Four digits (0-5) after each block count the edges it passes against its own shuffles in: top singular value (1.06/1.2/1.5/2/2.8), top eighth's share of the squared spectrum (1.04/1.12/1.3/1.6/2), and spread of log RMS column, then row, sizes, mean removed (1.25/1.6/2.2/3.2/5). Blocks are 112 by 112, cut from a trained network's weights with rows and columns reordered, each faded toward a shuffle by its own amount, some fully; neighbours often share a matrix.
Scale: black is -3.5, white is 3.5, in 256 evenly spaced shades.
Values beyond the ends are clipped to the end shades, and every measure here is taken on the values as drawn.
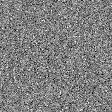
0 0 0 0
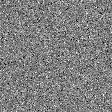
0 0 0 0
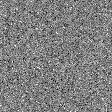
0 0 0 0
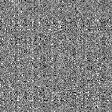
3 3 1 3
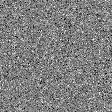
0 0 0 0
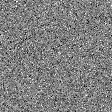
0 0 0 0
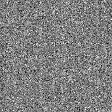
2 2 0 2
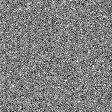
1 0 0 0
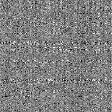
3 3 1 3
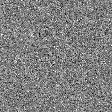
2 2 0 1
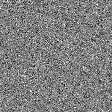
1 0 0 0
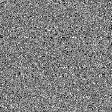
2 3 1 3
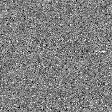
2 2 0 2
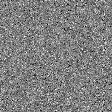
2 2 1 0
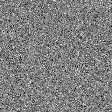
1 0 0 0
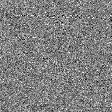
2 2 1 2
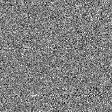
2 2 1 2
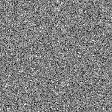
2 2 1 1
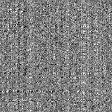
4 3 1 3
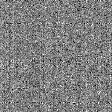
3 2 0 2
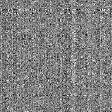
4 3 1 3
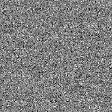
3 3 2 2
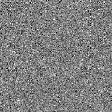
3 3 2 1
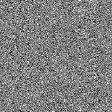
3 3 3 1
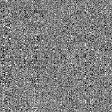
4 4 3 2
